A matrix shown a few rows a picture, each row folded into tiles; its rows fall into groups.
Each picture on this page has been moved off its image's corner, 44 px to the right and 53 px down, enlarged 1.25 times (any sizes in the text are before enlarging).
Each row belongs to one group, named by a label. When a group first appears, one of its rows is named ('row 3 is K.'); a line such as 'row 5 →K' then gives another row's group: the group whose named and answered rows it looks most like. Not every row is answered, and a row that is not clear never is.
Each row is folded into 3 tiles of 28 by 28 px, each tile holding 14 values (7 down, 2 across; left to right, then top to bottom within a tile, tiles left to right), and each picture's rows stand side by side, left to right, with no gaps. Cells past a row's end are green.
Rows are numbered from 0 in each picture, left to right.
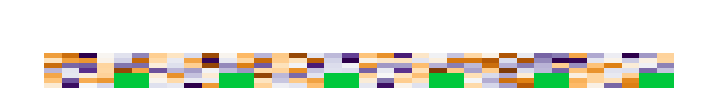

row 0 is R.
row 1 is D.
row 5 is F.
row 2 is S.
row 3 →R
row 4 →S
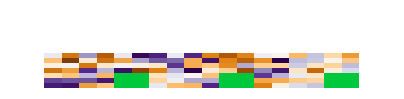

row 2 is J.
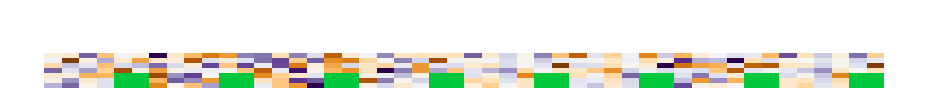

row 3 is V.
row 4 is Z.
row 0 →R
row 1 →S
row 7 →Z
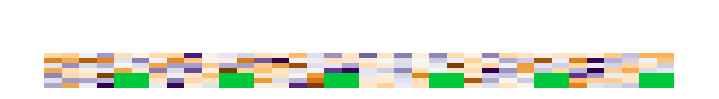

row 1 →R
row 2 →F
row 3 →Z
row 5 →J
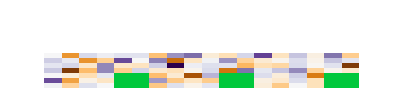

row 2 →Z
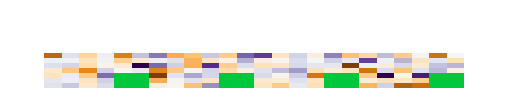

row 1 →S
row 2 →Z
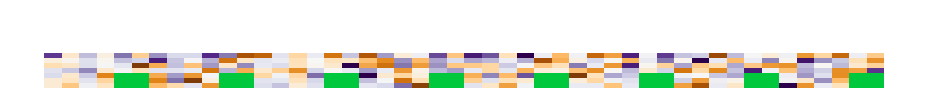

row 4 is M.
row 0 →Z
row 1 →M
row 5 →S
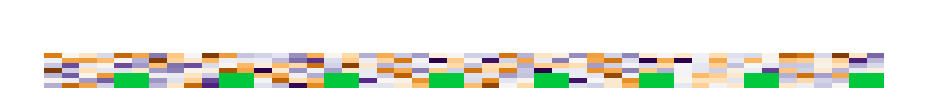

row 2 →D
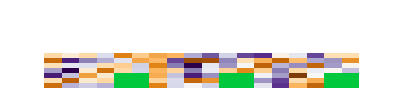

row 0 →J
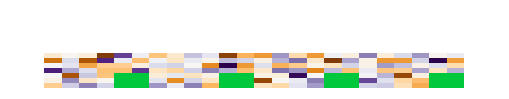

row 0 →D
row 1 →D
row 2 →V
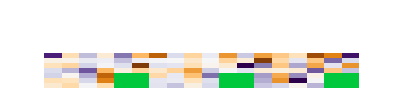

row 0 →Z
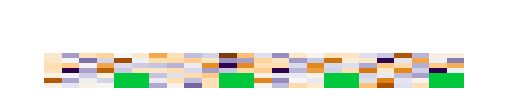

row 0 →V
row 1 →D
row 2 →V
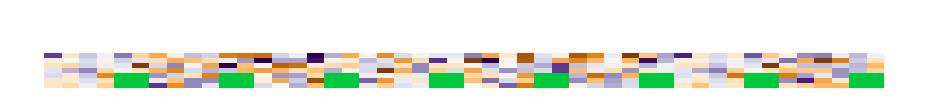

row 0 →Z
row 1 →D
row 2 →F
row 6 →Z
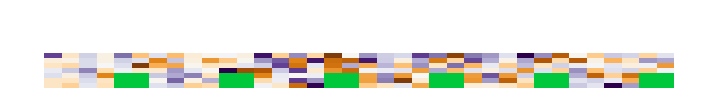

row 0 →Z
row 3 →M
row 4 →M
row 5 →D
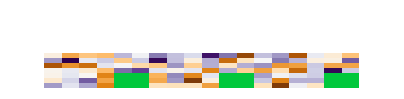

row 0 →F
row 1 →M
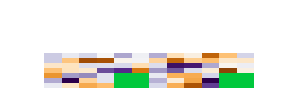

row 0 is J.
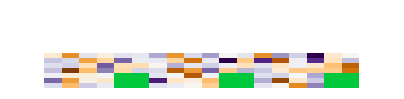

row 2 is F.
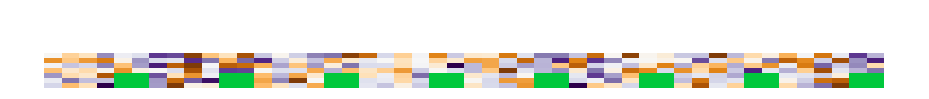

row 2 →M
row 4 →S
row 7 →S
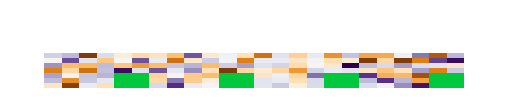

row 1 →R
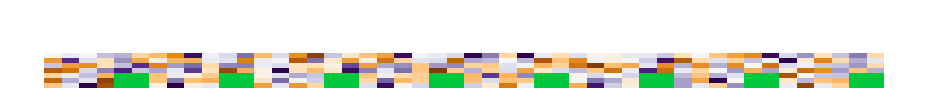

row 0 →F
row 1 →R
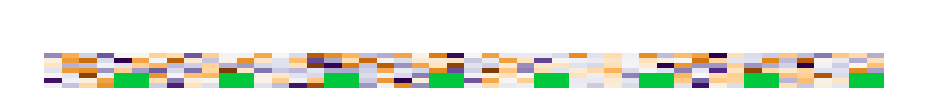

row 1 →R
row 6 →R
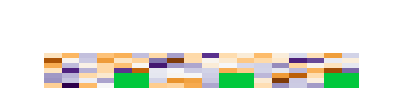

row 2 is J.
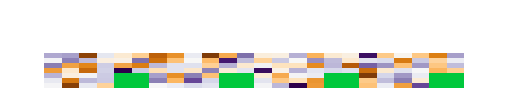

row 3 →S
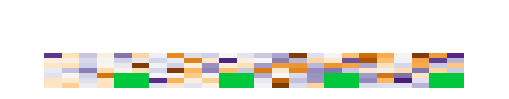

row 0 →Z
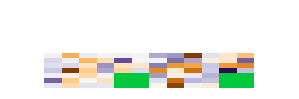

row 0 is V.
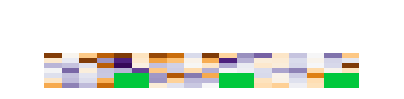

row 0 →D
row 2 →Z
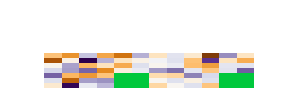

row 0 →J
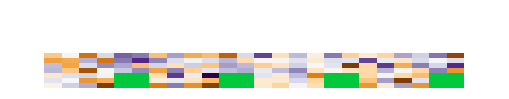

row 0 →S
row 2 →Z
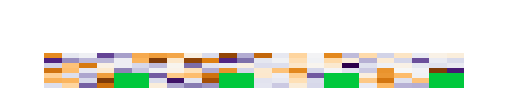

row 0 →F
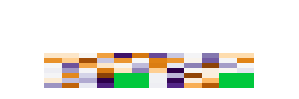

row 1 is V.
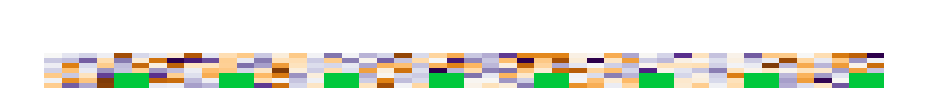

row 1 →J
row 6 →Z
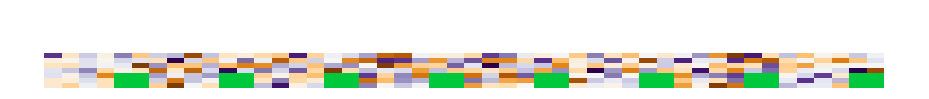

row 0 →Z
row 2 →R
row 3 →J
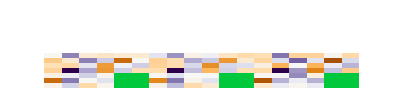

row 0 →V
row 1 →V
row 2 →V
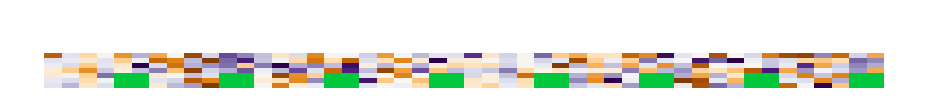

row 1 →S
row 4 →Z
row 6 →J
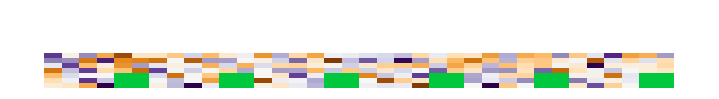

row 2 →V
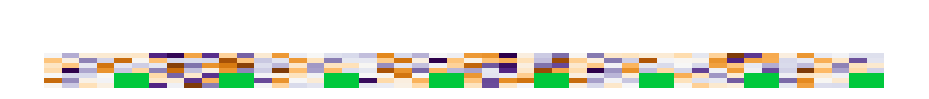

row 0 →V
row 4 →R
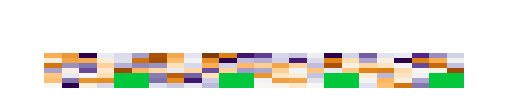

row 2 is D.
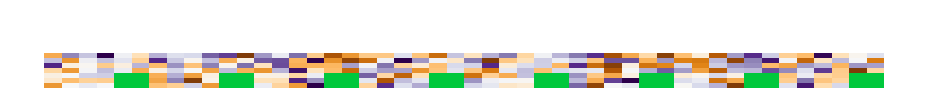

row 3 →J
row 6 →S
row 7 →R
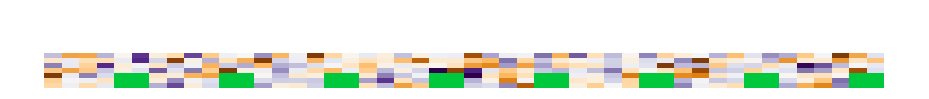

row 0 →S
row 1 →R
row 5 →Z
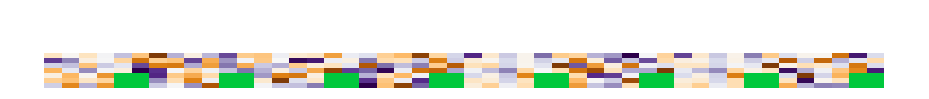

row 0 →F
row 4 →Z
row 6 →Z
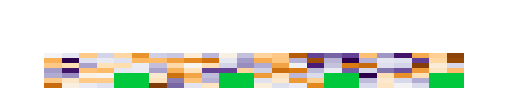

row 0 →J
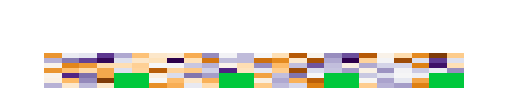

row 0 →F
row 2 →S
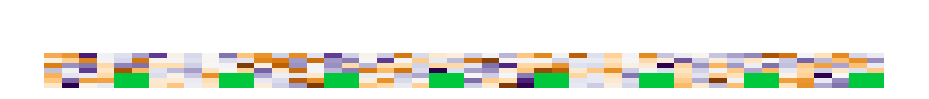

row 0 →R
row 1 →Z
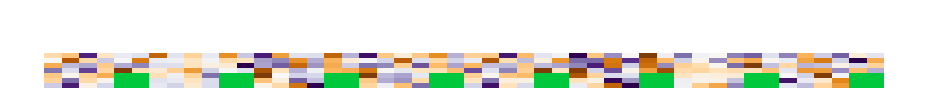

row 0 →R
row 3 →S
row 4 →R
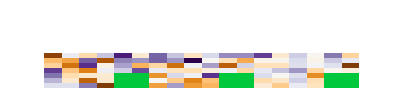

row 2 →Z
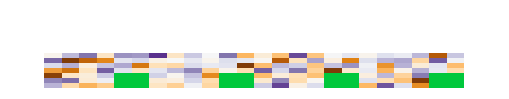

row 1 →Z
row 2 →R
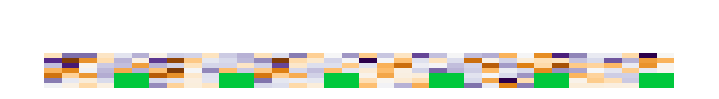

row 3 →F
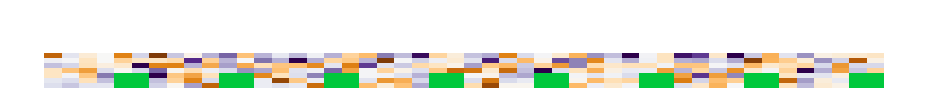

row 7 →V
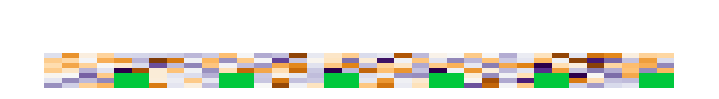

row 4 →D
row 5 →J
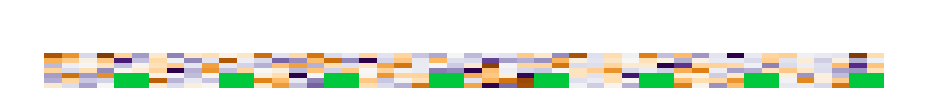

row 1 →V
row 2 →V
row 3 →F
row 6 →F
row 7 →D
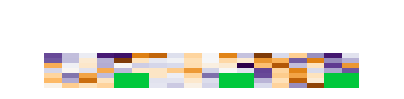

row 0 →M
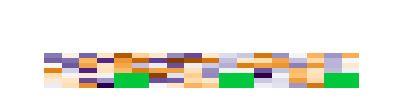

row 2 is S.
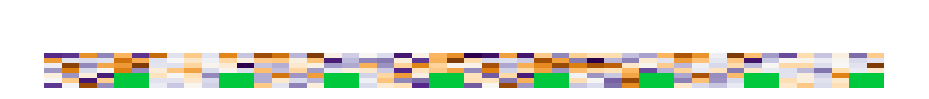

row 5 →F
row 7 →Z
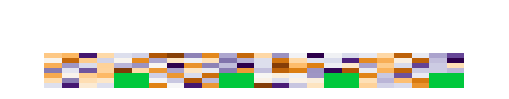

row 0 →R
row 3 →S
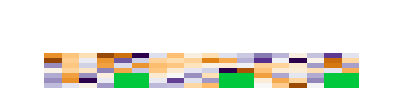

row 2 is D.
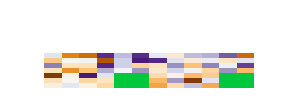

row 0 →S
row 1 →M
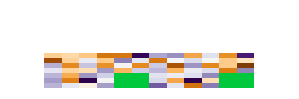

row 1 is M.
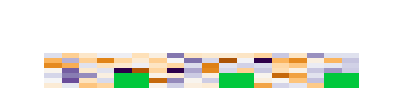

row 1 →V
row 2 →F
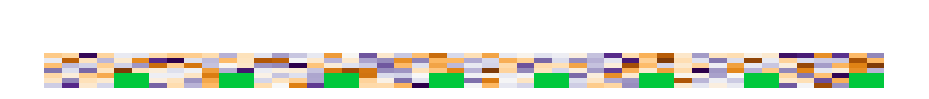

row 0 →R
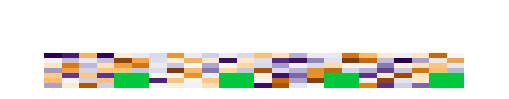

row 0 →M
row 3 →J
